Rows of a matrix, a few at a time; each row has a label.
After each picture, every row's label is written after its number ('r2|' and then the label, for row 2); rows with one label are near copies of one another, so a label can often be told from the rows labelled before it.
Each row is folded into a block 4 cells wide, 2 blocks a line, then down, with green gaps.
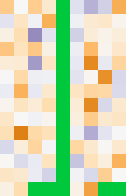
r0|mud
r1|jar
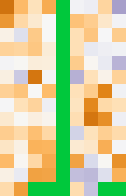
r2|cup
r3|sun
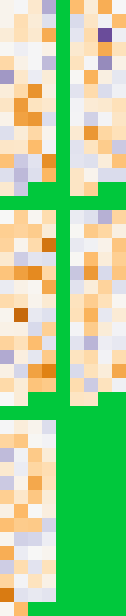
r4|sun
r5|mud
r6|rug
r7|jar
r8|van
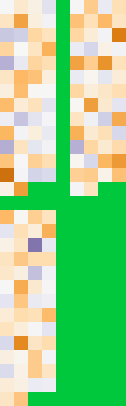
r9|van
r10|rug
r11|mud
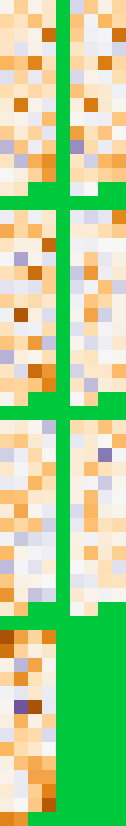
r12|rug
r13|rug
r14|rug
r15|jar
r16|van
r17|mud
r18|cup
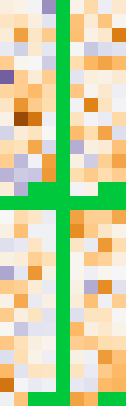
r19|sun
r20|rug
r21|van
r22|cup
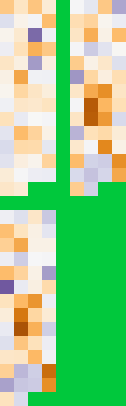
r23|mud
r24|sun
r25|sun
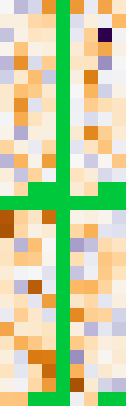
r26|jar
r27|mud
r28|cup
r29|van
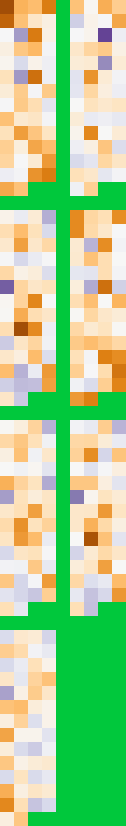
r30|cup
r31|mud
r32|sun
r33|cup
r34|sun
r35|sun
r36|van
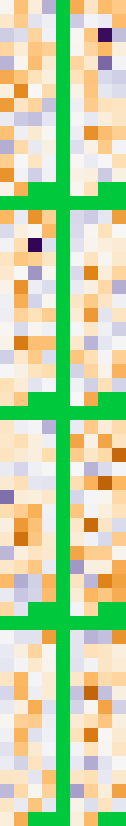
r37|van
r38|mud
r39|mud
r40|jar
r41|sun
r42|rug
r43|jar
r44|jar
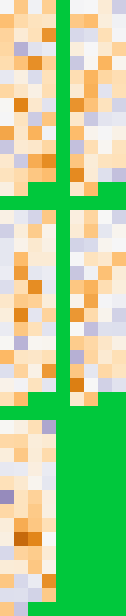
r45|rug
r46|van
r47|jar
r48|van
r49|sun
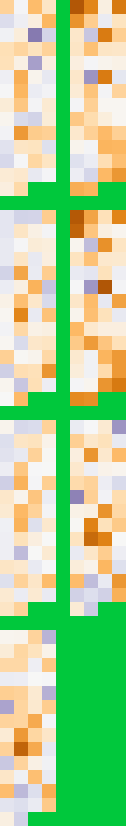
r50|mud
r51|cup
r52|jar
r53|cup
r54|jar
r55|sun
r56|sun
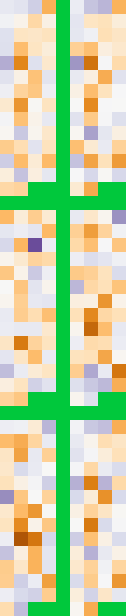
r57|jar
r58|jar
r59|mud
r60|sun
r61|sun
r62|jar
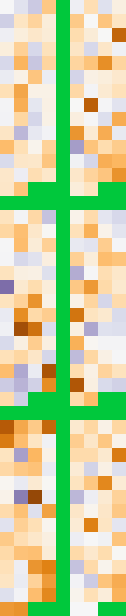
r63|jar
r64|rug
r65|sun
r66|van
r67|cup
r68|rug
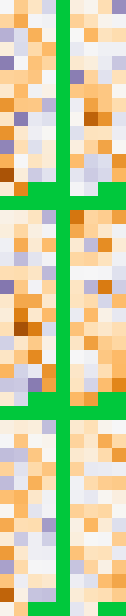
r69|van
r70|sun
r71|sun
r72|cup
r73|van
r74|rug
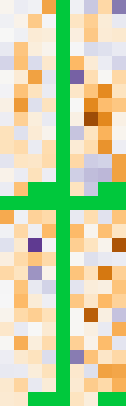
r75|jar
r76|sun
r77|mud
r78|rug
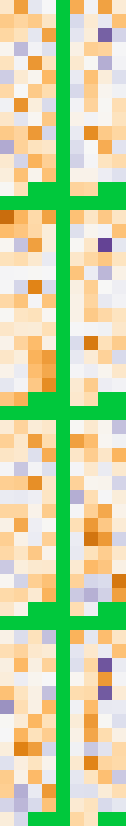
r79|rug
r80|mud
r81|cup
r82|mud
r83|rug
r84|sun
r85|sun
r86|mud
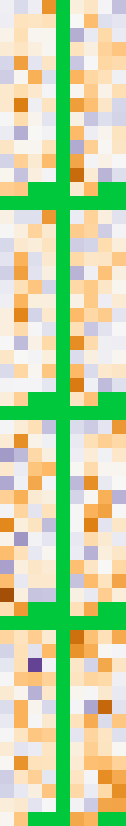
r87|jar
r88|van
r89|jar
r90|van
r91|van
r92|jar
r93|mud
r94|cup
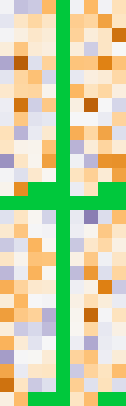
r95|jar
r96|rug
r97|van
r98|jar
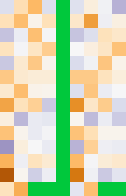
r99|van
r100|van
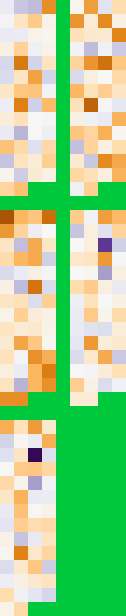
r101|jar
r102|rug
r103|cup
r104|mud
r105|mud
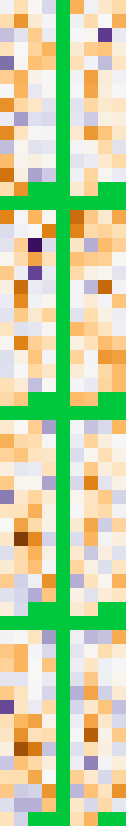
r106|van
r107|mud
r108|mud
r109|cup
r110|sun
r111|jar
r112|sun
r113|jar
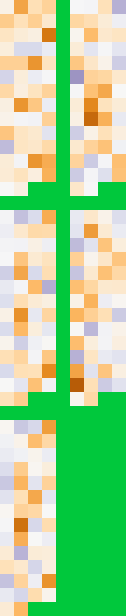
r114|rug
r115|sun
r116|jar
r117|van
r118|jar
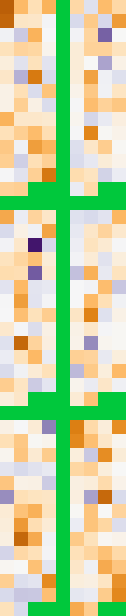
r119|cup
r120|mud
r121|mud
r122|jar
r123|sun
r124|cup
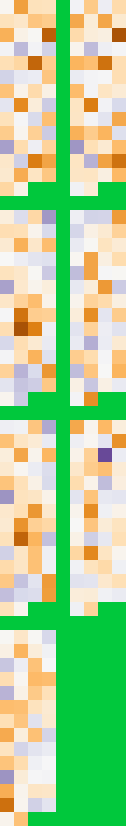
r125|rug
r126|rug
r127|sun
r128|jar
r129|sun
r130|mud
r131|van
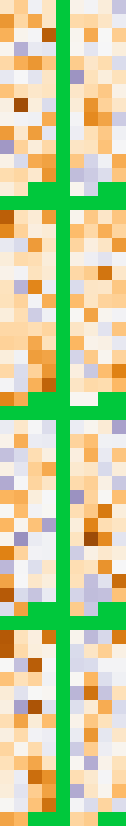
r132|rug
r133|sun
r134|cup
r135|rug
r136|van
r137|sun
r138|cup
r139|jar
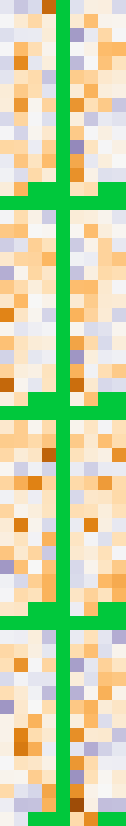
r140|jar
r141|van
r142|van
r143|van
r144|rug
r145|rug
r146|sun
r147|van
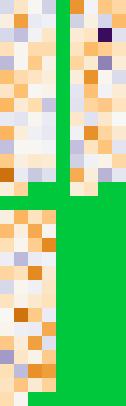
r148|van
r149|mud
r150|rug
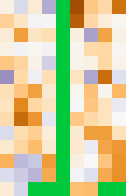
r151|sun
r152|cup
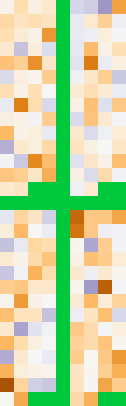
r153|rug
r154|jar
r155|van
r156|cup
